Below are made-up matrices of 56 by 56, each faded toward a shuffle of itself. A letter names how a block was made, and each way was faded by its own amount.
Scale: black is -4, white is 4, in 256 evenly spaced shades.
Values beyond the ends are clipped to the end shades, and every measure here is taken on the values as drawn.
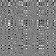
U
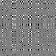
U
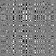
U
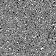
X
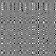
U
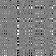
U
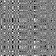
U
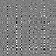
U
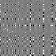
U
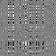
U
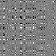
U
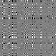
U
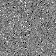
X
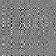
U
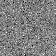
X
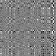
U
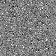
X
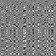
U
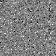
X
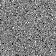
X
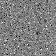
X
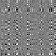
U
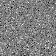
X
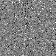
X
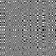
U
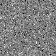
X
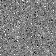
X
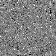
X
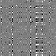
U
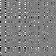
U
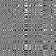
U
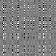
U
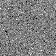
X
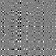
U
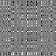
U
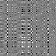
U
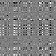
U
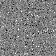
X
